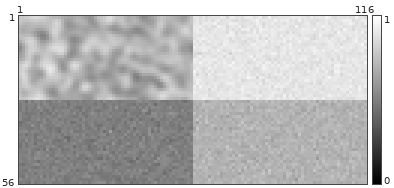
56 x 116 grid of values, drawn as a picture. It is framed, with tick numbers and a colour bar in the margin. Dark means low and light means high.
The table splits into 2 rows of 2 panels. Panel 1,1: high, blotchy. Panel 1,2: very high, fine-grained, faint in contrast. Panel 2,1: middling, fine-grained, faint in contrast. Panel 2,2: high, fine-grained, faint in contrast.
